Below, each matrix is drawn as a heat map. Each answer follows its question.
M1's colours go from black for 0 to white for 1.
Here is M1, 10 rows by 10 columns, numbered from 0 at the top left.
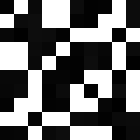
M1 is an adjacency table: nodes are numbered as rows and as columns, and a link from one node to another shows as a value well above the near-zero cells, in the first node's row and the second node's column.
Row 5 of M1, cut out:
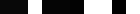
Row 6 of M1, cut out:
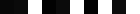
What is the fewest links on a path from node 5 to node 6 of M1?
1
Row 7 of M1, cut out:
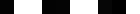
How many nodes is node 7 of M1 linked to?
5
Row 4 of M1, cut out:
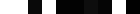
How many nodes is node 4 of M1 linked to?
4
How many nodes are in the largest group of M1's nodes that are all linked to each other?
5
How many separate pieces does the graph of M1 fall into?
1
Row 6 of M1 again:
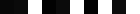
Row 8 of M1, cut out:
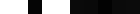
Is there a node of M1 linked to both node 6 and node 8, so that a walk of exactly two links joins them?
no
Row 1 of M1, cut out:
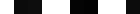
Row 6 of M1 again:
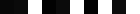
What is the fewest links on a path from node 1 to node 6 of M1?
2
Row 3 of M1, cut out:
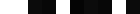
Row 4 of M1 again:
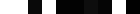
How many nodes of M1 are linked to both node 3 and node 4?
3
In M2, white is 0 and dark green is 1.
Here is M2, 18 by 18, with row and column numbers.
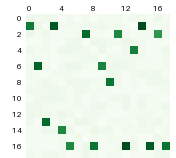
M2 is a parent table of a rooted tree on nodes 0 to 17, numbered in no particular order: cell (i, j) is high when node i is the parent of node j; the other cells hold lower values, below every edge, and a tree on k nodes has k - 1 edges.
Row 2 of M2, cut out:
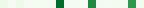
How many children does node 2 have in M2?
3
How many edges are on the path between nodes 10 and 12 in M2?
3
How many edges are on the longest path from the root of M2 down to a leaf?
8
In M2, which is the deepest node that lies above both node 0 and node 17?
1
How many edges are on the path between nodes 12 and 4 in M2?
4
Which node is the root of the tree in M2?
6
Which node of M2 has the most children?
16
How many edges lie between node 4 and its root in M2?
3
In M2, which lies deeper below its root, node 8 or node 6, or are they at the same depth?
node 8
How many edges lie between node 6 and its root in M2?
0
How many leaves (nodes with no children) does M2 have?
10
